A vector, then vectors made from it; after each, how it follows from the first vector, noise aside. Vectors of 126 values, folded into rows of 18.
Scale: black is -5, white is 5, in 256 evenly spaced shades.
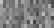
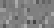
partly zeroed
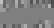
partly zeroed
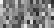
scaled up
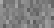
shrunk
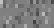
partly zeroed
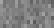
shrunk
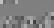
partly zeroed
